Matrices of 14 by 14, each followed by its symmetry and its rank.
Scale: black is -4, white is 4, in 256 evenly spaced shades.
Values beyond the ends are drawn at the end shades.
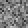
neither, full rank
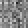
neither, rank three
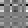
neither, rank one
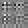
antisymmetric, rank two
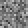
neither, full rank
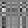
neither, rank one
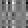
neither, rank one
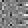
neither, rank three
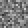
neither, full rank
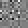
antisymmetric, rank two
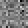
neither, rank three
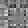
antisymmetric, rank two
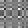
neither, rank one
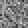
neither, full rank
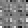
antisymmetric, rank two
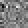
neither, rank three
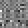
neither, rank three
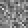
neither, full rank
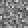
neither, full rank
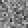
neither, full rank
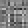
antisymmetric, rank two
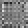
antisymmetric, rank two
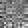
neither, rank three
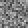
neither, full rank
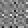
antisymmetric, rank two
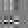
neither, rank one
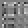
antisymmetric, rank two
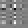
neither, rank one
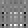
neither, rank one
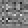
neither, rank three
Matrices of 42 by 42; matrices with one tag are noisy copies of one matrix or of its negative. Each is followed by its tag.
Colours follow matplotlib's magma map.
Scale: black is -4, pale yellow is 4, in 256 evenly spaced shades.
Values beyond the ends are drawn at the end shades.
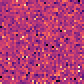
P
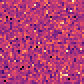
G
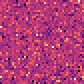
P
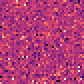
P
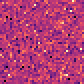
G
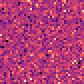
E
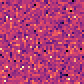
G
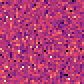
G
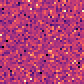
E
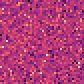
E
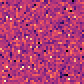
G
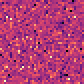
G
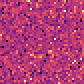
E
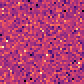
E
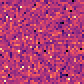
G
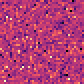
G
